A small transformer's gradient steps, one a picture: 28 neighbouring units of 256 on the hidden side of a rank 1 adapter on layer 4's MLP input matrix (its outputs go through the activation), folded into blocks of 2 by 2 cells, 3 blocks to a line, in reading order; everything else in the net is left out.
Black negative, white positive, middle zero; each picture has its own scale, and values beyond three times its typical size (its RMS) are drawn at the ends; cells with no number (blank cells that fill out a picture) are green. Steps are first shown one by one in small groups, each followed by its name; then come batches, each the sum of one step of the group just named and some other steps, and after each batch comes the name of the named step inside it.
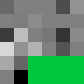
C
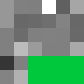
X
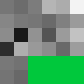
X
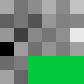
X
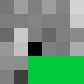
C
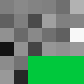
C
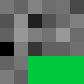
C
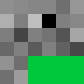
C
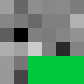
C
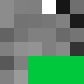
X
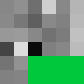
X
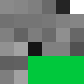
X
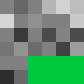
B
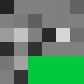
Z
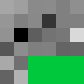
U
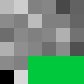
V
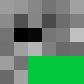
U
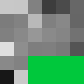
V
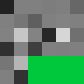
Z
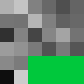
V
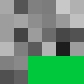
B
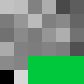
V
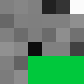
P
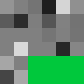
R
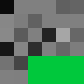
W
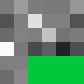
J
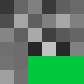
W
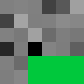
P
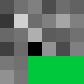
W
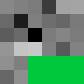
R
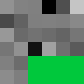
P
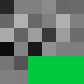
W
